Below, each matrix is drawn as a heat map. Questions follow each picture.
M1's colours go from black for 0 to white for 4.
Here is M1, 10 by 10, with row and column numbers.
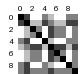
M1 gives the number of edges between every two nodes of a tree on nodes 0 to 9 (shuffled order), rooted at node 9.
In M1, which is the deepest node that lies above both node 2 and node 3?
5
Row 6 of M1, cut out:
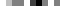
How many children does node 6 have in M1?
0
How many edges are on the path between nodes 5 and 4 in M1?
3
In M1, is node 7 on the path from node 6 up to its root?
no
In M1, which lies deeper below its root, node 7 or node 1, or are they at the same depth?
node 7
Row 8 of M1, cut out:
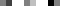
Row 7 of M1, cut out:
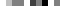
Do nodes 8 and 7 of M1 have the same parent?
no
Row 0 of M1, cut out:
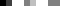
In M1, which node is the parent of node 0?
1
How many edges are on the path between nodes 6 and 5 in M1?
1
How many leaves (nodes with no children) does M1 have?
7
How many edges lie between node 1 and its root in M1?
1
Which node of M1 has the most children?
5
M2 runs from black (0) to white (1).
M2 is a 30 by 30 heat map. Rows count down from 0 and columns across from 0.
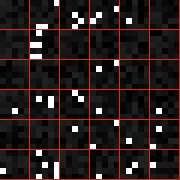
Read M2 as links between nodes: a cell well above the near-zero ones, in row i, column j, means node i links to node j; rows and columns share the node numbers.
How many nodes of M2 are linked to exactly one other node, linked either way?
7
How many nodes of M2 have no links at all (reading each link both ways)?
1
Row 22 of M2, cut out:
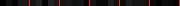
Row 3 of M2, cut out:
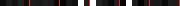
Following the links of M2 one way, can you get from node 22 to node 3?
no
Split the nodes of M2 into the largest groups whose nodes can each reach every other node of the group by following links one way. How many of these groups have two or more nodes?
0
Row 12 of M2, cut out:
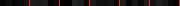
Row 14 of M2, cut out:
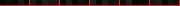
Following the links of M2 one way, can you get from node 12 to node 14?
no
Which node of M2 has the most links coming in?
node 6
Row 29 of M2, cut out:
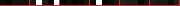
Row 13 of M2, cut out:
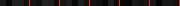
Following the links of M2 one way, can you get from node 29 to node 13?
yes
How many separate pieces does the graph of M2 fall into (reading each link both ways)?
3
